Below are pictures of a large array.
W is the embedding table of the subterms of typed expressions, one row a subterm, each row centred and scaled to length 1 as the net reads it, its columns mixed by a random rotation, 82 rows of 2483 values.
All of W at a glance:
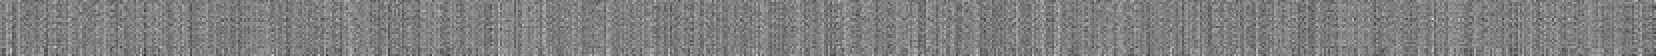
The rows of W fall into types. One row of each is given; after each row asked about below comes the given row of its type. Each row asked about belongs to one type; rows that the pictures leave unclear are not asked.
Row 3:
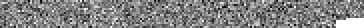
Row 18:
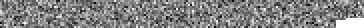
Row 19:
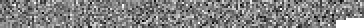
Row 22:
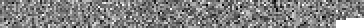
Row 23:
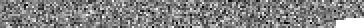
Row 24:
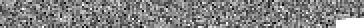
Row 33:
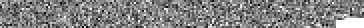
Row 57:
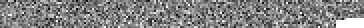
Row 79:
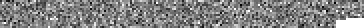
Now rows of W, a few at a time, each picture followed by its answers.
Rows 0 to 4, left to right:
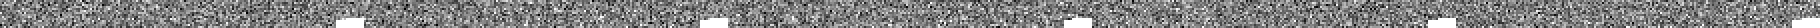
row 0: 24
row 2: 33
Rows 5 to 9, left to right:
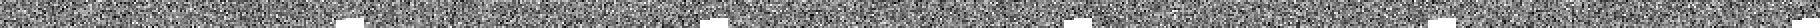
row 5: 23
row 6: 19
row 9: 18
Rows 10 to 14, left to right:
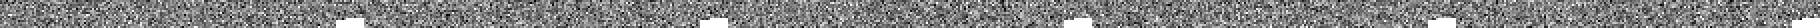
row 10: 57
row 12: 22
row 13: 33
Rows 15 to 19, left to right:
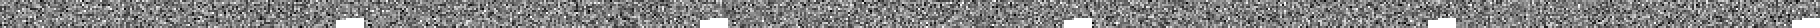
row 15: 24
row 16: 57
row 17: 23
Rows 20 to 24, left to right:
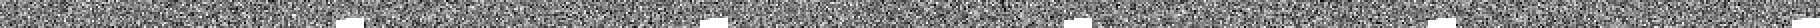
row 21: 24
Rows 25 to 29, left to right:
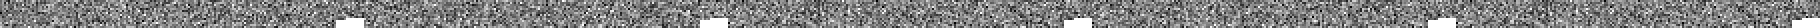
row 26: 79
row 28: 3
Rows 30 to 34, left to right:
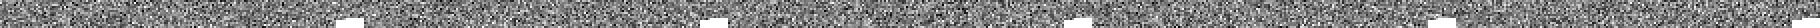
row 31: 57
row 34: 19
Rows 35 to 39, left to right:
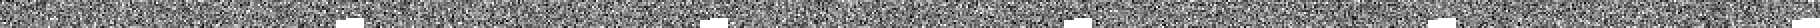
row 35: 79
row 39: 57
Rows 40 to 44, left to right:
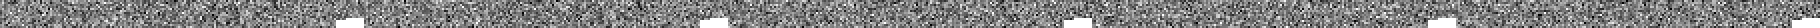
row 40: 22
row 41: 22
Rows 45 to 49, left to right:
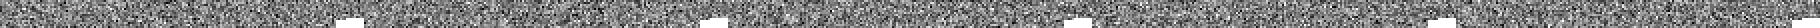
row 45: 24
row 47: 18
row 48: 18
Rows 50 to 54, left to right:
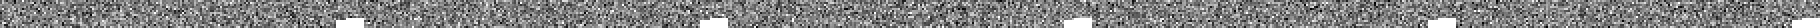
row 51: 79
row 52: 22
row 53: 3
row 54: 3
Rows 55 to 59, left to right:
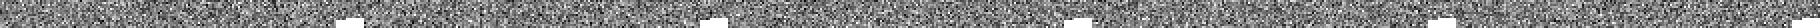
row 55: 22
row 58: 79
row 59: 3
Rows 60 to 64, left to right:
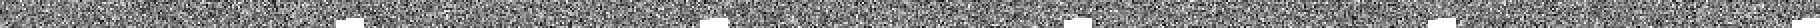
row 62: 33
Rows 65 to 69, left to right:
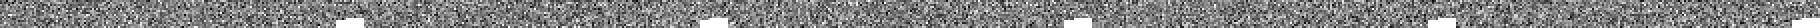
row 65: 57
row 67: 22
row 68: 19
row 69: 18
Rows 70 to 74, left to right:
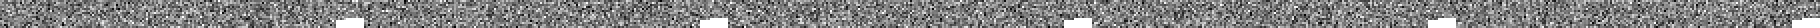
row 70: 57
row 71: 3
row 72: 3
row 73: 22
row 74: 19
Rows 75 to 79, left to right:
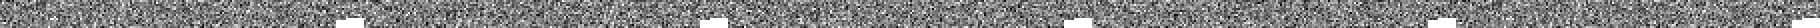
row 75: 79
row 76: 79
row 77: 3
